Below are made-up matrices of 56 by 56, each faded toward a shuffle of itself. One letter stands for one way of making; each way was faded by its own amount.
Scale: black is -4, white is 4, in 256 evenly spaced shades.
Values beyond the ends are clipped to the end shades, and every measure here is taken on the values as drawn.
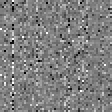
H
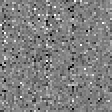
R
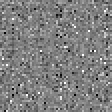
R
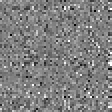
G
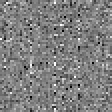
H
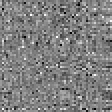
G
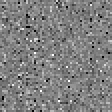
R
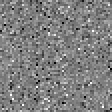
R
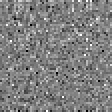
G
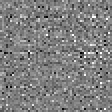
G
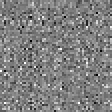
G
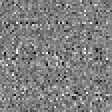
G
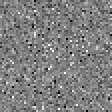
R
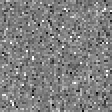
R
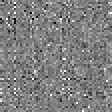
G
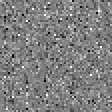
R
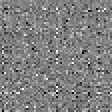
G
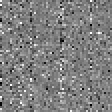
H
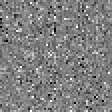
R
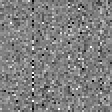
H
